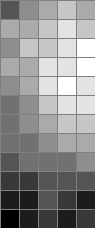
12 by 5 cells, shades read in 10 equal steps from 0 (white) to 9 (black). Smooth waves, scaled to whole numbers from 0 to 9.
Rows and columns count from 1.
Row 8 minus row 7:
0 1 1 1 1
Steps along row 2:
same down down up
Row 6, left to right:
5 4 2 1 1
